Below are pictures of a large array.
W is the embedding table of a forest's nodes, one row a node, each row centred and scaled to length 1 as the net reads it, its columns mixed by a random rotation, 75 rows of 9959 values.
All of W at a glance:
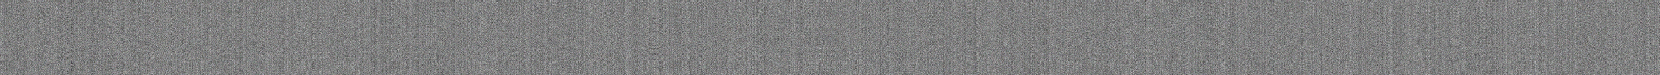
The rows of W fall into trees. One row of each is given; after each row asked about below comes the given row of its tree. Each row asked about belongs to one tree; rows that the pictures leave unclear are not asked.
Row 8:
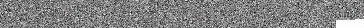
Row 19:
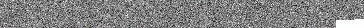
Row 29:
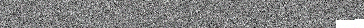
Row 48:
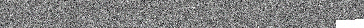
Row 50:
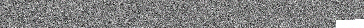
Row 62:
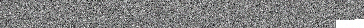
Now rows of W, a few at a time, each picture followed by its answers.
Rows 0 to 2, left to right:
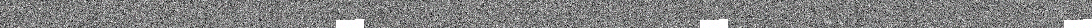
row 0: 62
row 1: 62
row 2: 50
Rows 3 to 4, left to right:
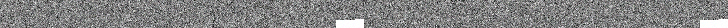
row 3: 19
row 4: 62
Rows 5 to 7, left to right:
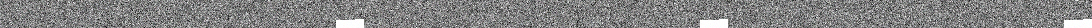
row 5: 50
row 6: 19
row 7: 48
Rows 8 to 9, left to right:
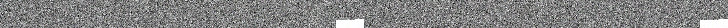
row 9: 62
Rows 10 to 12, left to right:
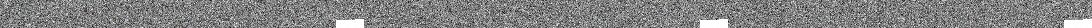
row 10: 50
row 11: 50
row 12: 8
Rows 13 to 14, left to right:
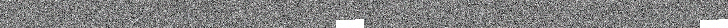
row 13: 8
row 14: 50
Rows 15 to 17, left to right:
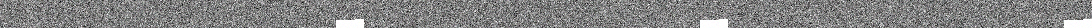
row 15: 19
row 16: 8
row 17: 29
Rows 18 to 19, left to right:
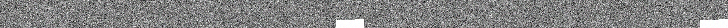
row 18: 48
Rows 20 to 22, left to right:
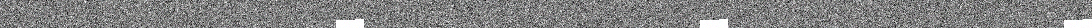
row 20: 62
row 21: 29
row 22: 19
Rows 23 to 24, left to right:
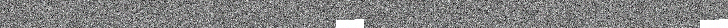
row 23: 48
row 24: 62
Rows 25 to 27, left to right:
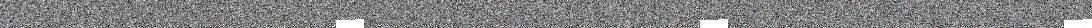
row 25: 8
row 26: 62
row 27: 62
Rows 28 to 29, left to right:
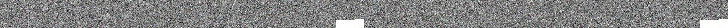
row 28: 19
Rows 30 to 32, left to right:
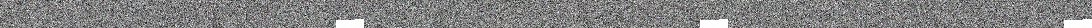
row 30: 19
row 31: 48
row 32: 29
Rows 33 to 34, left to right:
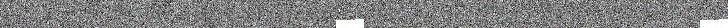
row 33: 62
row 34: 8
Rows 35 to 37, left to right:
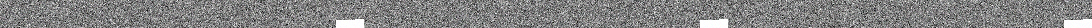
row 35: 50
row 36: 19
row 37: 50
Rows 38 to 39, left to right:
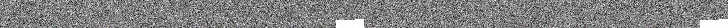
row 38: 29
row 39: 19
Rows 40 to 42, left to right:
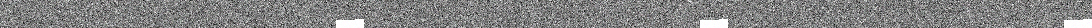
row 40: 29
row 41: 8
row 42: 8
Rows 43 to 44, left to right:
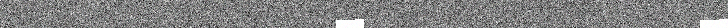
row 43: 29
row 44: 8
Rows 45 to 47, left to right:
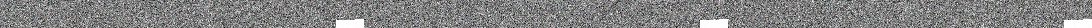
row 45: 48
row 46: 50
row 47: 62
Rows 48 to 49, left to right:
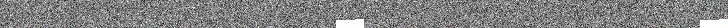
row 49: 19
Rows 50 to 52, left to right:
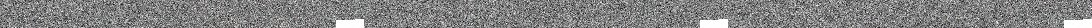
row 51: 19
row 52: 29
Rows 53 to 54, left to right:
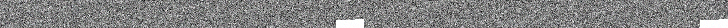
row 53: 48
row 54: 48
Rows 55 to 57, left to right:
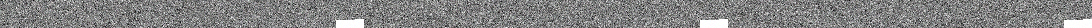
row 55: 50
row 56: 50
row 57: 29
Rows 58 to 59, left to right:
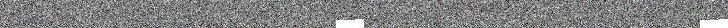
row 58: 29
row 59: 48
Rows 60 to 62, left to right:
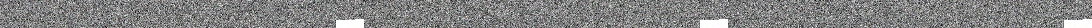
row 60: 50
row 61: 62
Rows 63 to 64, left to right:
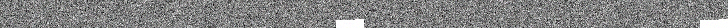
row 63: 62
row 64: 8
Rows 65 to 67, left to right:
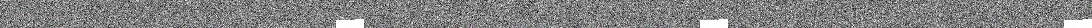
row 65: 8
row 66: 62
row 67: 48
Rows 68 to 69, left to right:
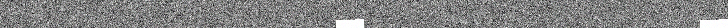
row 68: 62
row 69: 50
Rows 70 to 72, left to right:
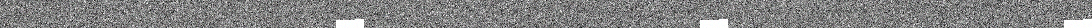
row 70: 62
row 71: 29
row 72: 19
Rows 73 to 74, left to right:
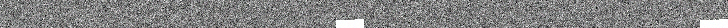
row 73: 29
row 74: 50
